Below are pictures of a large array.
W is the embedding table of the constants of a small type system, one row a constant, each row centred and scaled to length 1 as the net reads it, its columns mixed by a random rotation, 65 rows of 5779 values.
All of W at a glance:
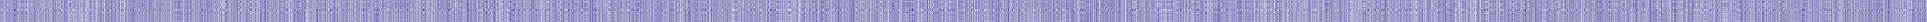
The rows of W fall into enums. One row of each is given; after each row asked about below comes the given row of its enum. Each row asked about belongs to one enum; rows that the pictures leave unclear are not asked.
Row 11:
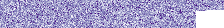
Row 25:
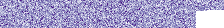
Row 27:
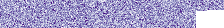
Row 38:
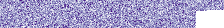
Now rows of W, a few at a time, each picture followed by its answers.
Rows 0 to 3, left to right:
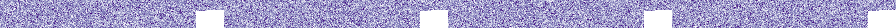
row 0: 11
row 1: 25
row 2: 27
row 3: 38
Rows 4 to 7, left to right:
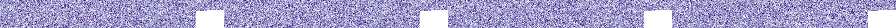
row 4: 38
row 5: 38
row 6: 25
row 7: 11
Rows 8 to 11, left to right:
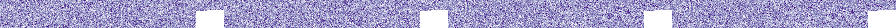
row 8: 38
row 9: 25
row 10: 11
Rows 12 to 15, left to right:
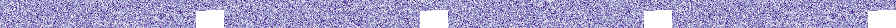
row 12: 11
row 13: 25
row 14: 27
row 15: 11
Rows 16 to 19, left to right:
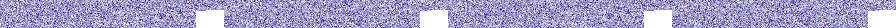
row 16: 11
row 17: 25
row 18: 11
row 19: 25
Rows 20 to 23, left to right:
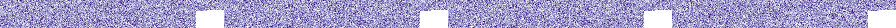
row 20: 25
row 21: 38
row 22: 38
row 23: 11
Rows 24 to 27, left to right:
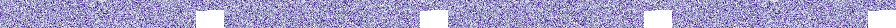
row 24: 27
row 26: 25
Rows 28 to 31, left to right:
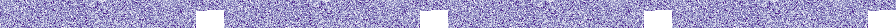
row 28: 27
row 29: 27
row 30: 27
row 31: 27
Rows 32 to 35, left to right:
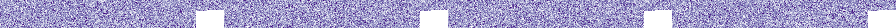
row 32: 27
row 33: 38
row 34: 38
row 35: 11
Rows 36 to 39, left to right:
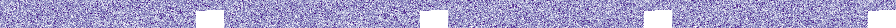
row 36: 11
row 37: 11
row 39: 38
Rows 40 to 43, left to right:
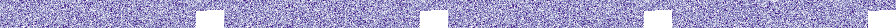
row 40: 38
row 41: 38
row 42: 38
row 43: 27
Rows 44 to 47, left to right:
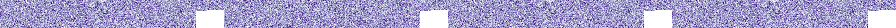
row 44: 27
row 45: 38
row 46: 27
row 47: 27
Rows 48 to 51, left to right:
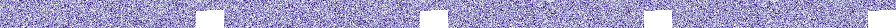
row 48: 38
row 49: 38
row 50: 27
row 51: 27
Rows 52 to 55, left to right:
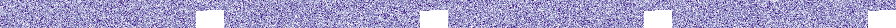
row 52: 25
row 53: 11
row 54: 38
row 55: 27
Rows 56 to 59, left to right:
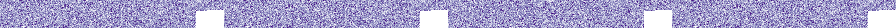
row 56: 38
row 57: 38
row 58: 27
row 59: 38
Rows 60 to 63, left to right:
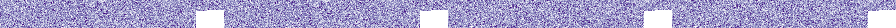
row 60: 27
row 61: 27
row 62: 38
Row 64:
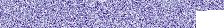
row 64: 27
